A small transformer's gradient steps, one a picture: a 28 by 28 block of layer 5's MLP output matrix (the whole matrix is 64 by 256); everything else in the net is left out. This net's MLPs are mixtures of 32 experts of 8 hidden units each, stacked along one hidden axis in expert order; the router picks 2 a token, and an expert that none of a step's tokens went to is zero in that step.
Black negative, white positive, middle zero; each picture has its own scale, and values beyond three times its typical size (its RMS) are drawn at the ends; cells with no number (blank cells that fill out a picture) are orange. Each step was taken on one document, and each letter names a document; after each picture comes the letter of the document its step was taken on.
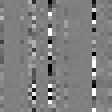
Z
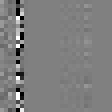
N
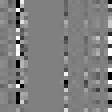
N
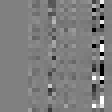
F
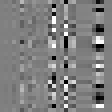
F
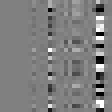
F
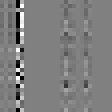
N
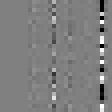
F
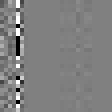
N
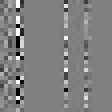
N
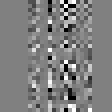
F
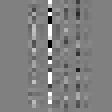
Z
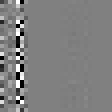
N
